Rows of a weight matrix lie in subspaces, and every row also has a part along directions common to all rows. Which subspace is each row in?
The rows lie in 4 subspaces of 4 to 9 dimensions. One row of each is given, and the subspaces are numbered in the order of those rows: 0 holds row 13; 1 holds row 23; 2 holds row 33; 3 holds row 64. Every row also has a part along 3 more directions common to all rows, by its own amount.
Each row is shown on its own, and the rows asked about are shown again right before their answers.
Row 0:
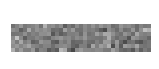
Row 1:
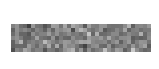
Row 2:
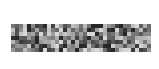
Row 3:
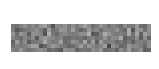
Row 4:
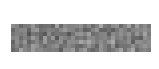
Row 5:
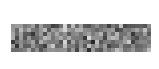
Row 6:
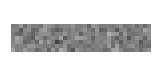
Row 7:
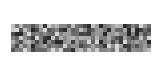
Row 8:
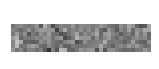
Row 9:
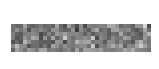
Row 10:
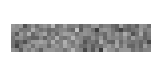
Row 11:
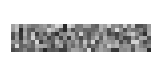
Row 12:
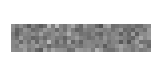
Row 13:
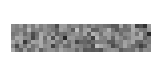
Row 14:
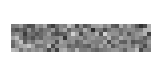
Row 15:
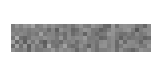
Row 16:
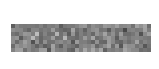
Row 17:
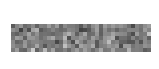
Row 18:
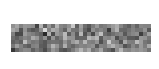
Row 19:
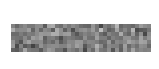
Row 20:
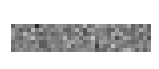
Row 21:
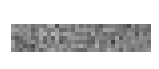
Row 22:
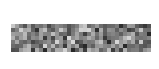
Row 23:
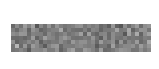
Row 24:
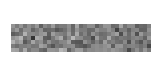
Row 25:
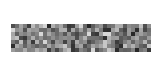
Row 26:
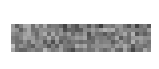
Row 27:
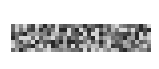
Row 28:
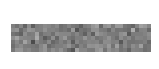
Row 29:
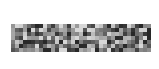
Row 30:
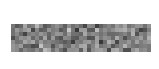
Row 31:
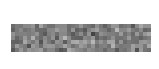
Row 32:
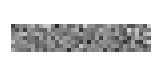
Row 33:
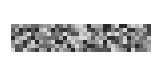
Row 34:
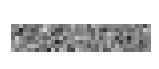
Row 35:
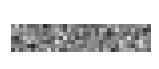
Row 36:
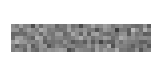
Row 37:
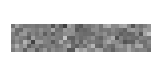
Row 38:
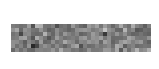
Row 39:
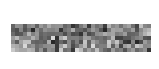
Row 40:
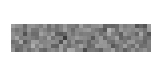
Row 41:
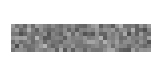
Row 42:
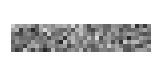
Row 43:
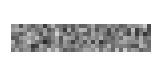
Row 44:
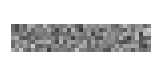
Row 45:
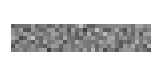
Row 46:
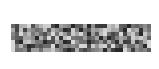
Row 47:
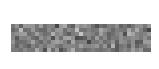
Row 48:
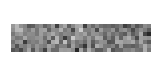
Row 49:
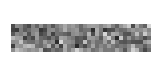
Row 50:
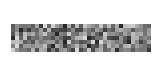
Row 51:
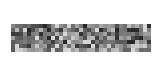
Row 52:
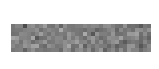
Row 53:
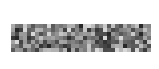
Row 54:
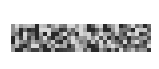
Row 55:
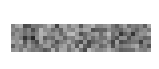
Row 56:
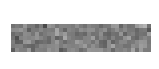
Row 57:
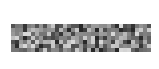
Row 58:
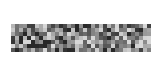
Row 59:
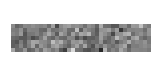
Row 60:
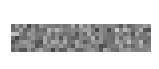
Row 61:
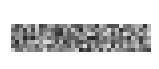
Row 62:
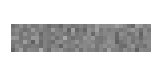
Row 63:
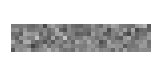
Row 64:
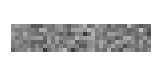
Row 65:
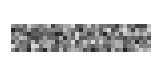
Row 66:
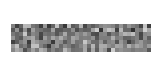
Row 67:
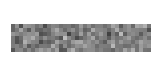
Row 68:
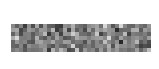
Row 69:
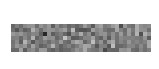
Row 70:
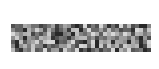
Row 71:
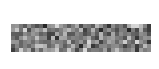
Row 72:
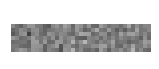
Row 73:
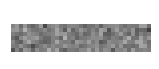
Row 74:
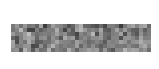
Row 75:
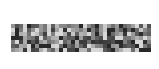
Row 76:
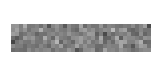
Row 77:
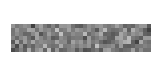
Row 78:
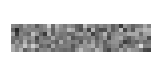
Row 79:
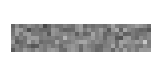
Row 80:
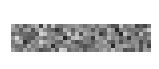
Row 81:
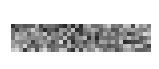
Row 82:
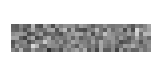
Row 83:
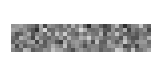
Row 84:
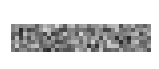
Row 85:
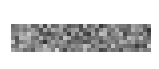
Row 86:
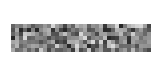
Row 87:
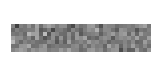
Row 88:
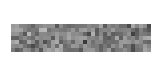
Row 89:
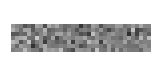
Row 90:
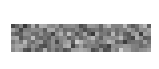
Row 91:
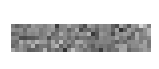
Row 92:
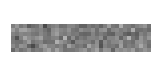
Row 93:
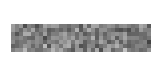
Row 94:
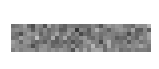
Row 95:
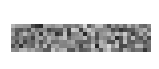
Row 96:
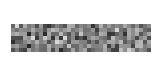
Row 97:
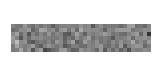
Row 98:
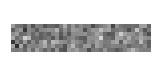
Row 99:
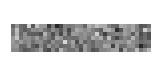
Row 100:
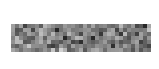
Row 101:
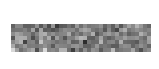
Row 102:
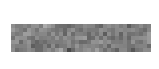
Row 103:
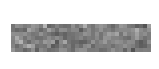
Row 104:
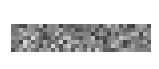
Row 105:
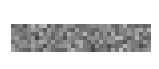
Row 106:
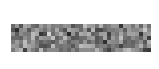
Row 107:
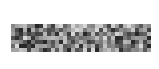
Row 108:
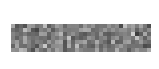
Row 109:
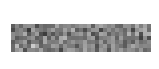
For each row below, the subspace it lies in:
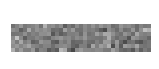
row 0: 1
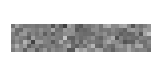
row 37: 2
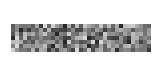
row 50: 2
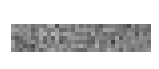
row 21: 0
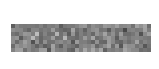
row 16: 1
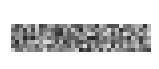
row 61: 3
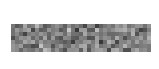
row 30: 3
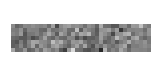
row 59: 3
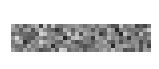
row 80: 0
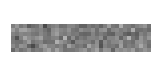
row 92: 2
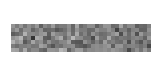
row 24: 0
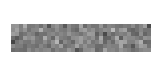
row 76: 0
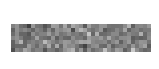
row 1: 0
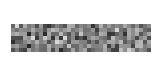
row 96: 2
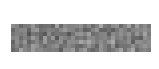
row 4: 0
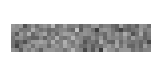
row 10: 3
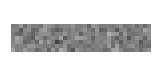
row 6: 2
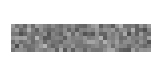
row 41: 1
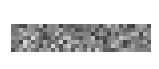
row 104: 3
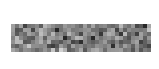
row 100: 1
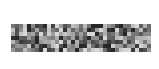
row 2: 1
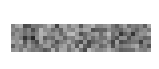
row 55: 0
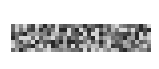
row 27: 3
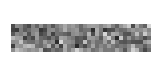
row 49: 0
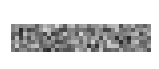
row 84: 2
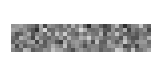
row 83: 2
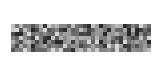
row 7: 2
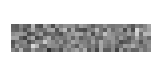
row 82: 1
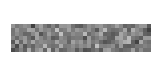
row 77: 1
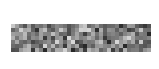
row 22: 3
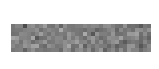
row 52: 3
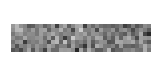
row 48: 3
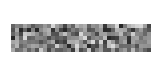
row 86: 2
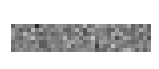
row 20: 3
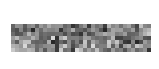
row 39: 1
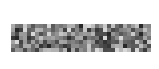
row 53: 1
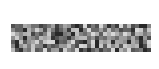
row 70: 3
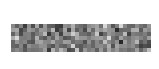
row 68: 1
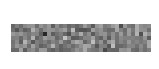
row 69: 0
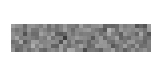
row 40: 1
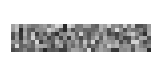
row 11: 2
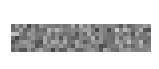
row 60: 0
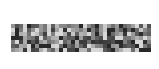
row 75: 1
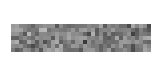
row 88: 0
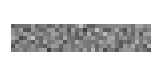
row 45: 1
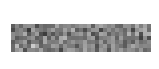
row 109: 0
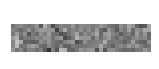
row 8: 3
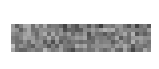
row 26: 0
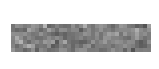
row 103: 0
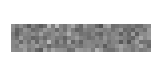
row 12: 1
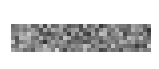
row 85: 0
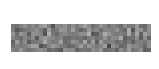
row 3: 1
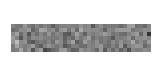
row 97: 3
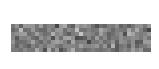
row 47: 0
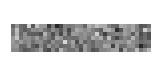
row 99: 1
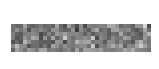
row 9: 0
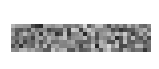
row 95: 3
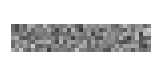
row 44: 3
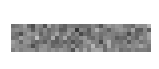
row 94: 3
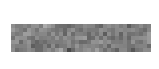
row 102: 0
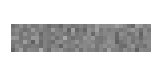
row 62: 1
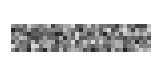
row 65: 1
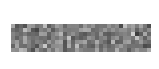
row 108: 3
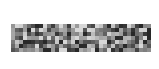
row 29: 3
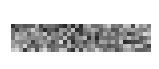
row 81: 2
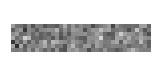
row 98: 1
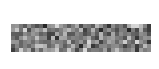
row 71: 0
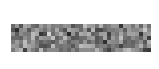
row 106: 1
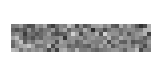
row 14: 0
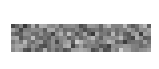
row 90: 3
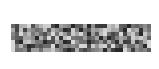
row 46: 0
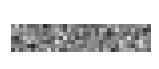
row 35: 2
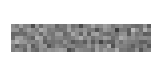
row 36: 1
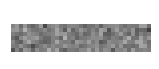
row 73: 2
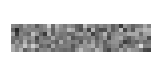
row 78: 1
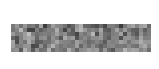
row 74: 1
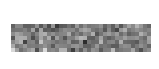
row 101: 2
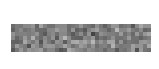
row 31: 1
